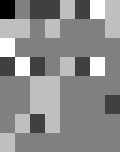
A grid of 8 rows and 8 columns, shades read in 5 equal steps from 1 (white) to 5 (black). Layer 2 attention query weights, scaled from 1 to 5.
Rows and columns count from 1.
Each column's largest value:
5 3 4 4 3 4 3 4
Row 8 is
2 3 3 3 3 3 3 3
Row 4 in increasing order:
1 1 2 3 3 4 4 4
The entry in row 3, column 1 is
1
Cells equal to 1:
4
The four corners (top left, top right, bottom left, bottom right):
5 2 2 3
